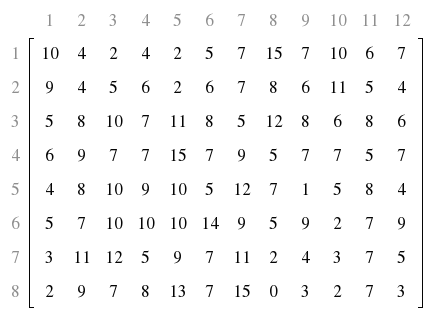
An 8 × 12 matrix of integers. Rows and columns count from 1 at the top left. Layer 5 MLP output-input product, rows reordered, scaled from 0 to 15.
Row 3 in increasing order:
5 5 6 6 7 8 8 8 8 10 11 12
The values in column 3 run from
2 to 12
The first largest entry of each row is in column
8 10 8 5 7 6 3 7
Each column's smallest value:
2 4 2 4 2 5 5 0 1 2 5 3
